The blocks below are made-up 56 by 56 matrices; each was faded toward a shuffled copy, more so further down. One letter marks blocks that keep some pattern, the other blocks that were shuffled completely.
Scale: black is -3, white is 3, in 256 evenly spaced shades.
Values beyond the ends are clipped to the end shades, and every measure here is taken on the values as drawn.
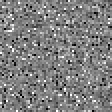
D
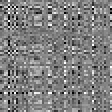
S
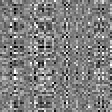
S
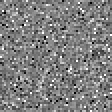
D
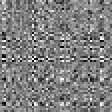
S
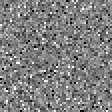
D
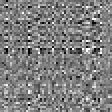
S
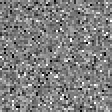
D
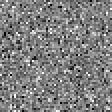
D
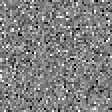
D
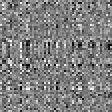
S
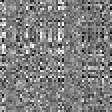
S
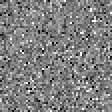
D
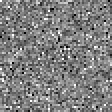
D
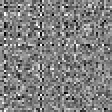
S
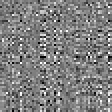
S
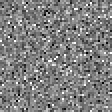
D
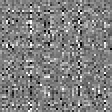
S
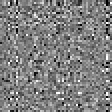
S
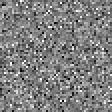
D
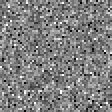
D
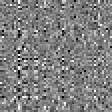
S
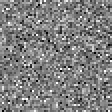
D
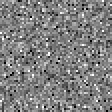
D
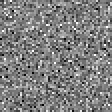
D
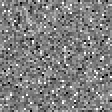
D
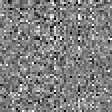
S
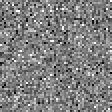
D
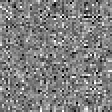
S
